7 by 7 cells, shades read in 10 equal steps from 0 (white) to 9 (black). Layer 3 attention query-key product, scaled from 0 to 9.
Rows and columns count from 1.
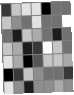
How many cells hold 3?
5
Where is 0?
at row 2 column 7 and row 4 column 5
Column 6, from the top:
5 5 8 2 2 5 3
